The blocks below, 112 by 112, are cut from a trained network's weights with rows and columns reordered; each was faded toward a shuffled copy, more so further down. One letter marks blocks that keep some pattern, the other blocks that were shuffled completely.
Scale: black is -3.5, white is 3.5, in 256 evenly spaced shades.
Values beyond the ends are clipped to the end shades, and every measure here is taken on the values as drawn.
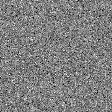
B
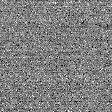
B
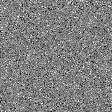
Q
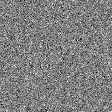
B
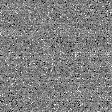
B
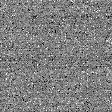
B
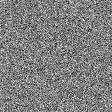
Q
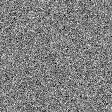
Q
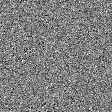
Q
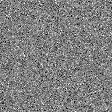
B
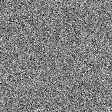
Q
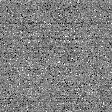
B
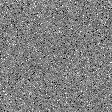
Q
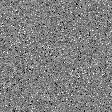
Q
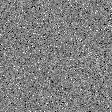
Q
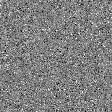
B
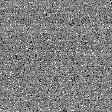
B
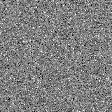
B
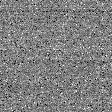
B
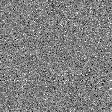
B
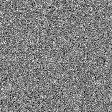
Q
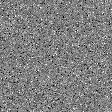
Q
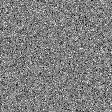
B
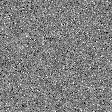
Q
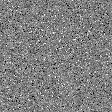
Q
